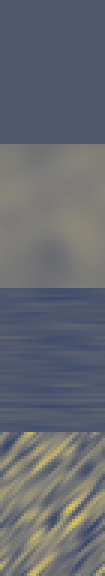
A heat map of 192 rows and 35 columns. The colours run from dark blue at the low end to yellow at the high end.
The table splits into 4 rows of 1 panel. Panel 1,1: low, flat. Panel 2,1: middling, smooth, faint in contrast. Panel 3,1: low, streaked across, faint in contrast. Panel 4,1: middling, slanting up to the right, strong in contrast.
